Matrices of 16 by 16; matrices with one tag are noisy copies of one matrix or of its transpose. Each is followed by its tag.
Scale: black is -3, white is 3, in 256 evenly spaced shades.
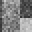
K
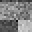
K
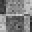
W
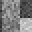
K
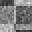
W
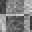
W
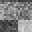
K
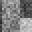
K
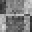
W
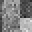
K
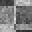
W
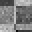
W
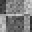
W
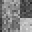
K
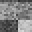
K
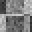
W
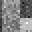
K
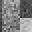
K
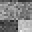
K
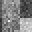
K
